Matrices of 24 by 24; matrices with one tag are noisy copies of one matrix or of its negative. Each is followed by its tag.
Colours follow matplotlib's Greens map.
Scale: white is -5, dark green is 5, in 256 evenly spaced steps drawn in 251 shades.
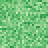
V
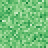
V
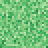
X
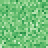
X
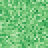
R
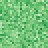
R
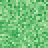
R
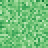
R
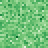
R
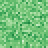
V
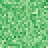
X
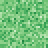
V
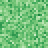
R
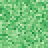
R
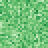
R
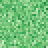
X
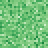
R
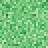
X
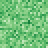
V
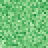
X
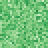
R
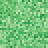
V
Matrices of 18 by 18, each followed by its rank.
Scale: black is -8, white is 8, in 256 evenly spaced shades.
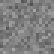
full rank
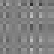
one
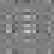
two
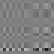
one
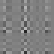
one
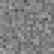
full rank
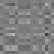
two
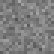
full rank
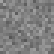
full rank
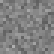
full rank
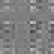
two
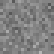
full rank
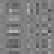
two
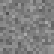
full rank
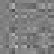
two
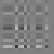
one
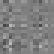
two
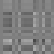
one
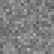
full rank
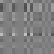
one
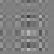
one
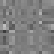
two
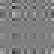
one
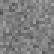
full rank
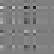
one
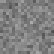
full rank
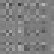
two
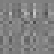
two
